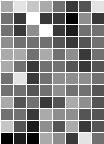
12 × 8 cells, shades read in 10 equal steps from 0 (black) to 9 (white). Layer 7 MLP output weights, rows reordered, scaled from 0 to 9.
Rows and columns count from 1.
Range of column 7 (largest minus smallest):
6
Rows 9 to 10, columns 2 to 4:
3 4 2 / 4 2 6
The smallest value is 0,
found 3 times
